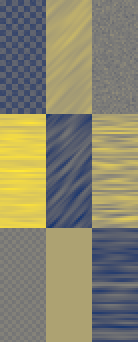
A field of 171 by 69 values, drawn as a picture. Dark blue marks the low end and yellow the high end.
The table splits into 3 rows of 3 panels. Panel 1,1: low, checkered. Panel 1,2: high, slanting up to the right, faint in contrast. Panel 1,3: middling, fine-grained, faint in contrast. Panel 2,1: very high, streaked across, faint in contrast. Panel 2,2: low, slanting up to the right. Panel 2,3: high, streaked across. Panel 3,1: middling, checkered, faint in contrast. Panel 3,2: high, flat. Panel 3,3: low, streaked across.
